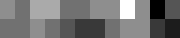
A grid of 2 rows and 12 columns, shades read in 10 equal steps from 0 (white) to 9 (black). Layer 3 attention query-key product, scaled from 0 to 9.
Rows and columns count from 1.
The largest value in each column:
5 5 4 5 6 7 7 5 4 4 9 8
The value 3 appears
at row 1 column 3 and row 1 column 4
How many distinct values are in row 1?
6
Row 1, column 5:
5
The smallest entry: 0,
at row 1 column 9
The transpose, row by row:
4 5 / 5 5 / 3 4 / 3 5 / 5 6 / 5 7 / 4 7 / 4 5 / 0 4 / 4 4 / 9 7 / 6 8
